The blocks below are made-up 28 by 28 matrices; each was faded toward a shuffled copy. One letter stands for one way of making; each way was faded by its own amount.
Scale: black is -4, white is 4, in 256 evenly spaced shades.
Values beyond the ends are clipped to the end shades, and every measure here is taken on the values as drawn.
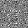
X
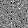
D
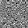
X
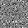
X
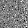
D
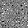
X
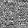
X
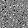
D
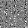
D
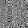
X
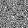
X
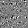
X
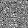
X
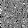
D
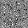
D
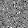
D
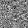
X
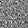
X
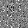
D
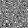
X
